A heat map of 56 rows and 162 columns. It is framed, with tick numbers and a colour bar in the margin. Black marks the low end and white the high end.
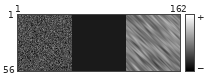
It is made of 1 by 3 panels. Panel 1,1: low, fine-grained. Panel 1,2: very low, flat. Panel 1,3: middling, slanting down to the right.
